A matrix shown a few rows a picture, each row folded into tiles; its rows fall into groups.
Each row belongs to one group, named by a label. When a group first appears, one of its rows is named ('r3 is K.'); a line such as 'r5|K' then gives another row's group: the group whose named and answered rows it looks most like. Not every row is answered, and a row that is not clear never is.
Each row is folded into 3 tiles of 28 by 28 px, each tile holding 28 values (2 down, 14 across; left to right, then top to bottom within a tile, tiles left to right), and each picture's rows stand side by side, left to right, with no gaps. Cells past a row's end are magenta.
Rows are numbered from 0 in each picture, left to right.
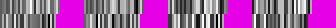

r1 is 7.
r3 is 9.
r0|7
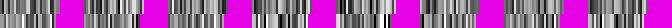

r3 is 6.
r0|6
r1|9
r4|9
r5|7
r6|7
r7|6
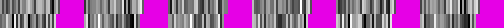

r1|6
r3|6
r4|6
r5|6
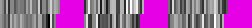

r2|7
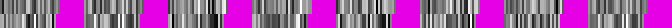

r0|6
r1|6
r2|6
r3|9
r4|6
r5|6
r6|7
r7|6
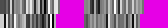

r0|6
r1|7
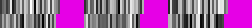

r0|7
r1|9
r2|9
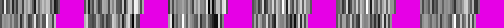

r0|7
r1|9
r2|6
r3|7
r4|7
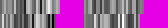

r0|9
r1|6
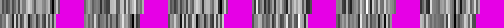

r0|7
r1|9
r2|7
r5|9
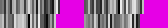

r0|6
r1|9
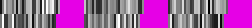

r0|9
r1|7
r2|6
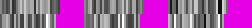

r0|7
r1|6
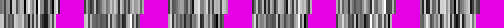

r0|6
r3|9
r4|7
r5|7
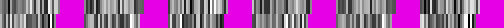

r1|7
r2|9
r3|7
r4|7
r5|9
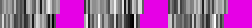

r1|6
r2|9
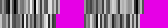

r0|9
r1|7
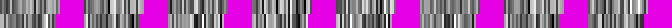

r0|9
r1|9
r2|6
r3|6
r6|9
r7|9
